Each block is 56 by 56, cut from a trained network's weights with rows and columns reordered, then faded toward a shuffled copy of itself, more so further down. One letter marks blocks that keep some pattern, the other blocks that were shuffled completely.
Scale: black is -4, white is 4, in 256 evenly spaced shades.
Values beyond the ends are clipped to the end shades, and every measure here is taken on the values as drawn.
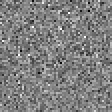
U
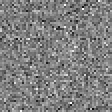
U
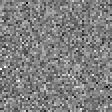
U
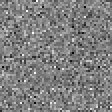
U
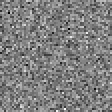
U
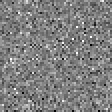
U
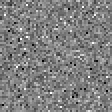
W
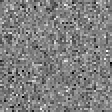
U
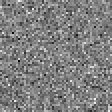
W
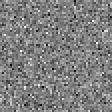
W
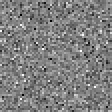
W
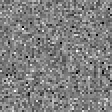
W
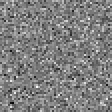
W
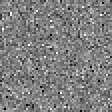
W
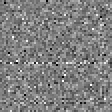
U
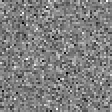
W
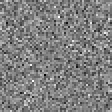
U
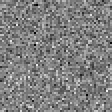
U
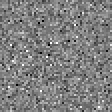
W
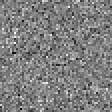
W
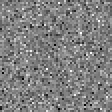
W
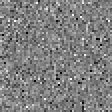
U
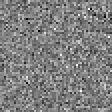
U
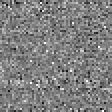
U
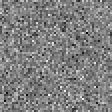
U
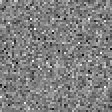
U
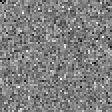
W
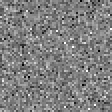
W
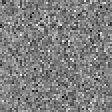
U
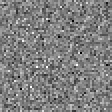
W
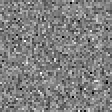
U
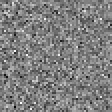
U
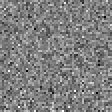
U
